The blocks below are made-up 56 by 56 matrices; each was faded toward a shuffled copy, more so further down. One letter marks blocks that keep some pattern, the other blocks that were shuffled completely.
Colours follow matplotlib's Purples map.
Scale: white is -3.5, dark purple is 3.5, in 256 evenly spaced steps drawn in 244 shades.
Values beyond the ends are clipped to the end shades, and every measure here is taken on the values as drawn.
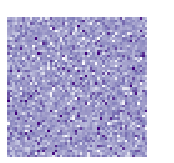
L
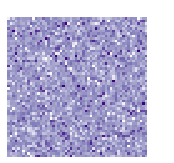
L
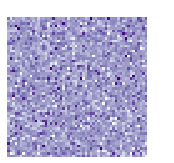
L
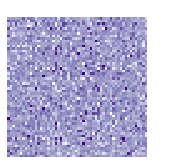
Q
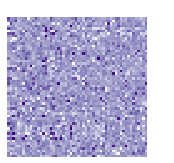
Q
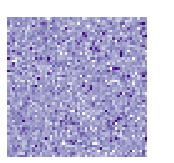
L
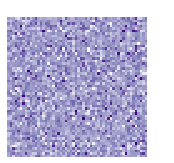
Q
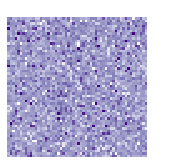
L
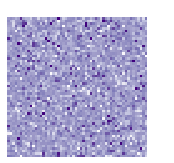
L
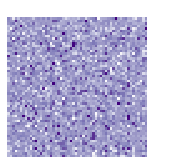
Q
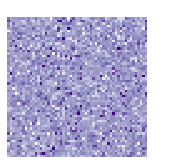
L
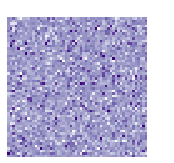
Q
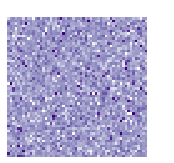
L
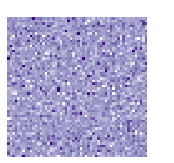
L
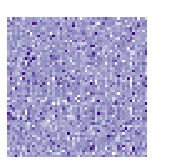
Q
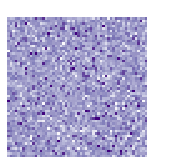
L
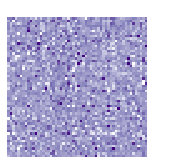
Q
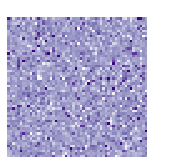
Q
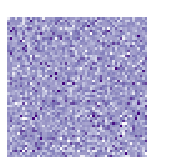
Q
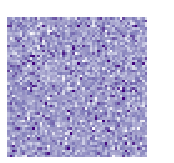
Q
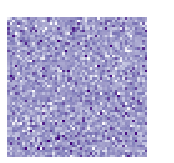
Q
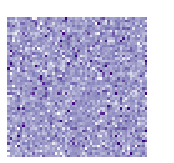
Q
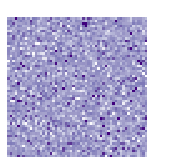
L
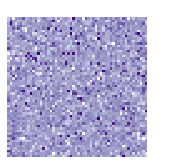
L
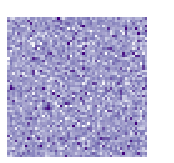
L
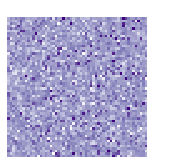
L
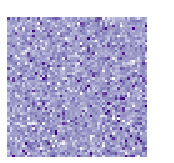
Q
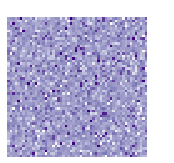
Q
